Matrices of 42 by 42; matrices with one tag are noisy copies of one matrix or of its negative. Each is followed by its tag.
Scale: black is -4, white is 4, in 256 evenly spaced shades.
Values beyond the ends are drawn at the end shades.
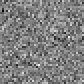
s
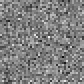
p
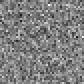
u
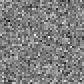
p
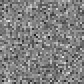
p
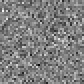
s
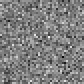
p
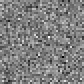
p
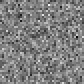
u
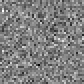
s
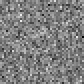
u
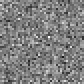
p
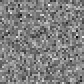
u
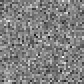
p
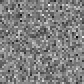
u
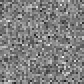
p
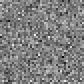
p
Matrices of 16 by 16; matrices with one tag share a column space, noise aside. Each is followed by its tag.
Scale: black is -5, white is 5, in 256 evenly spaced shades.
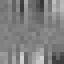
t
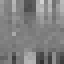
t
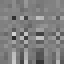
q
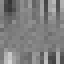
t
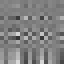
q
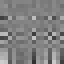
q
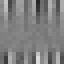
t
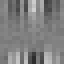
t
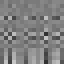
q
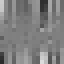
t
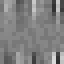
t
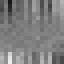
t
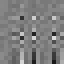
q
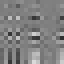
q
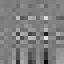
q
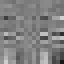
q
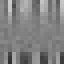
t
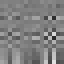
q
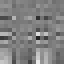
q
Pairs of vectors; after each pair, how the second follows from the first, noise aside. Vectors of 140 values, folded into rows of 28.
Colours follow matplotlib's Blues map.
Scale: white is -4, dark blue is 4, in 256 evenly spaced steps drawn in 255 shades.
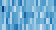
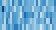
copied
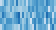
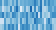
shuffled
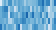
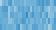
shrunk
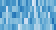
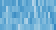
shrunk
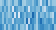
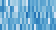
shuffled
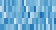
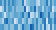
copied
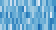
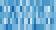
shuffled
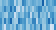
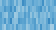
shrunk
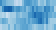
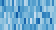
shuffled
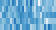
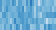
shrunk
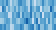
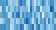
copied
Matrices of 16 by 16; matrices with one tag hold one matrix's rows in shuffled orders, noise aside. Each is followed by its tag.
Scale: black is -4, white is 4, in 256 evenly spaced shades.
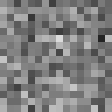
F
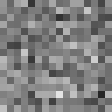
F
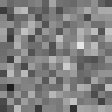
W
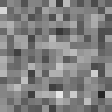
F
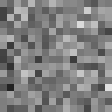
W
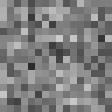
F
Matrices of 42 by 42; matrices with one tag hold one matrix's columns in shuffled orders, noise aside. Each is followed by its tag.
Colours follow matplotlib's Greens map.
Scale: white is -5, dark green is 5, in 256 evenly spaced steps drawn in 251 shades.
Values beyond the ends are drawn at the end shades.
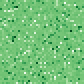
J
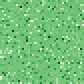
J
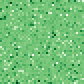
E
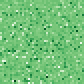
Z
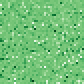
Z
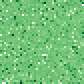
E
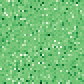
E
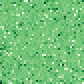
E
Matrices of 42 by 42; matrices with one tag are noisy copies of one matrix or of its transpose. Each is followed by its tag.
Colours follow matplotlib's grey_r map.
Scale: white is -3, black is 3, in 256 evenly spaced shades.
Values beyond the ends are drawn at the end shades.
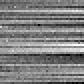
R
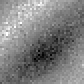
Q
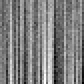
R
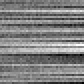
R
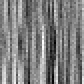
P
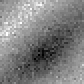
Q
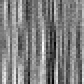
P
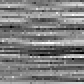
P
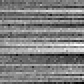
R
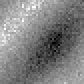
Q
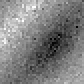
Q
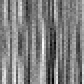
P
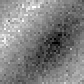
Q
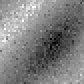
Q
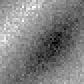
Q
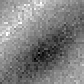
Q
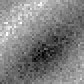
Q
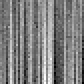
R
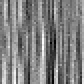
P
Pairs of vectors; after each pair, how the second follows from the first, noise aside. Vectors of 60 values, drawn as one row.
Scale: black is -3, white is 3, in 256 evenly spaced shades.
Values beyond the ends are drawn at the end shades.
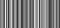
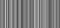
shrunk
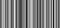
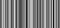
copied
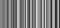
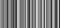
copied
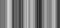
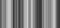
copied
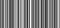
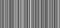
shrunk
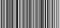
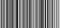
copied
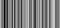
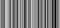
reversed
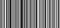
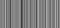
shrunk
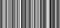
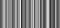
copied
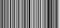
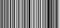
copied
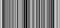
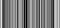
copied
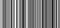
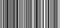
reversed
